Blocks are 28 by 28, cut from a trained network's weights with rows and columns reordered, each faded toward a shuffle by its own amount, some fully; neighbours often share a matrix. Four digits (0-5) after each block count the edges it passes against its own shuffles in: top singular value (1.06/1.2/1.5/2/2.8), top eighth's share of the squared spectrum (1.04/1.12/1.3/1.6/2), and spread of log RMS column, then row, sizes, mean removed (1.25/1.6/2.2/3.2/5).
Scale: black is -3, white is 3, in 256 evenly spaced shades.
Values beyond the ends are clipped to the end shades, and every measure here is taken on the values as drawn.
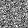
0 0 0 0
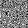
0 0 0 0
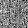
2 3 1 1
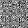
1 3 1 2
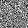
0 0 0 0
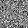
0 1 0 0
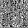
2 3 1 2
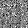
1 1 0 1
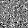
1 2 0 1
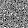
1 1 0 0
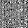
2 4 1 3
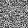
2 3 0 1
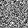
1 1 0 1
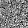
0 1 0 0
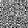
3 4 1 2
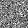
0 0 0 0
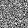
2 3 0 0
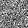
0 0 0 0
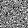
0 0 0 0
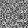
3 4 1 1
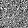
0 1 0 1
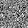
2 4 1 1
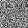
3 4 0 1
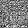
3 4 0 1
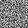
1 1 0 0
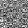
3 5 1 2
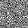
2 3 1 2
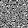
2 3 0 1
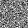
1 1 0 0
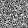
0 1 0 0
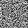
1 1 0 0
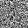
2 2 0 0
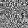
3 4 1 1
